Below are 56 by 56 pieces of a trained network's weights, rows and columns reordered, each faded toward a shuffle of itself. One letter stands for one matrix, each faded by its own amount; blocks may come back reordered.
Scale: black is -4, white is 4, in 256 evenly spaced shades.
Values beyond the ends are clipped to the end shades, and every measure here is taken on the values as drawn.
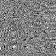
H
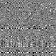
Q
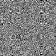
H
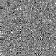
H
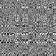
Q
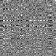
Q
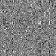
H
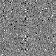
H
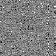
H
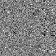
H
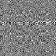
Q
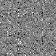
H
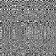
Q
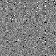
H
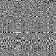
Q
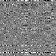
Q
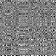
Q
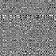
Q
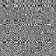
Q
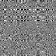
Q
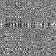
Q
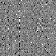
H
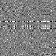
Q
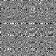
Q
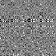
Q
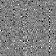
H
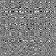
Q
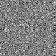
H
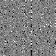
H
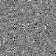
H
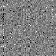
H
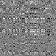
Q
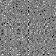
H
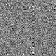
H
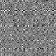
Q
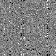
H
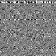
Q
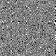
H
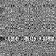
Q
